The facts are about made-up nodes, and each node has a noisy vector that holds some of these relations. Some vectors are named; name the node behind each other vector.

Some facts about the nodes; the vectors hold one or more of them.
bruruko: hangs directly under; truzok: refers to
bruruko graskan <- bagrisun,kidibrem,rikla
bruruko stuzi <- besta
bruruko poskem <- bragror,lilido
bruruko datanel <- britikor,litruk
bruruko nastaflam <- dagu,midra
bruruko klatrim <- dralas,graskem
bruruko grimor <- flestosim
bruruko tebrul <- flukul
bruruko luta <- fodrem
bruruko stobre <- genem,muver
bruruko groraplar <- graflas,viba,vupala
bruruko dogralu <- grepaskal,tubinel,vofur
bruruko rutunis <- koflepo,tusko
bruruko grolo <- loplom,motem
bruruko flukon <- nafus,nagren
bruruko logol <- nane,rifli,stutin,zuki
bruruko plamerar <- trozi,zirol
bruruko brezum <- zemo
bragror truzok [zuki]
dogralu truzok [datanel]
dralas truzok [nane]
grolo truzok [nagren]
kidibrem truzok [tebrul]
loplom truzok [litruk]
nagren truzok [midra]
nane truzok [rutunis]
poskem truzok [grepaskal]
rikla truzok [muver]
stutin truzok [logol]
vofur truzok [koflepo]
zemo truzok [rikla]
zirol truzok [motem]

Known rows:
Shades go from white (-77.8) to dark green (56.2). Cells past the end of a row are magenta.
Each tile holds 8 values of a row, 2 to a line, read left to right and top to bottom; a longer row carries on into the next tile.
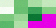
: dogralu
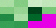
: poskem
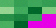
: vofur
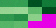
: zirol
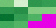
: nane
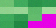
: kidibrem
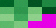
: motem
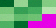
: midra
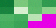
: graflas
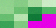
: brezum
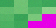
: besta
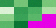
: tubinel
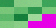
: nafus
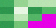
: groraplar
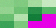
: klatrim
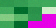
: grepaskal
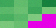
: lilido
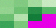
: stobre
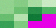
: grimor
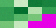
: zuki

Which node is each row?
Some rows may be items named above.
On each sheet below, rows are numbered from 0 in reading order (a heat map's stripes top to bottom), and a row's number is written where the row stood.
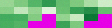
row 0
loplom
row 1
rutunis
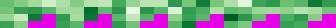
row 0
tebrul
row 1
grolo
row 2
groraplar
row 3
tubinel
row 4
stutin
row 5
bragror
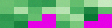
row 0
dralas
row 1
graskan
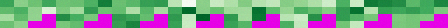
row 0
litruk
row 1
zemo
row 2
dralas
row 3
logol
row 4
grolo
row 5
datanel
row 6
zuki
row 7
muver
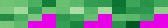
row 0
zemo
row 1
dralas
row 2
koflepo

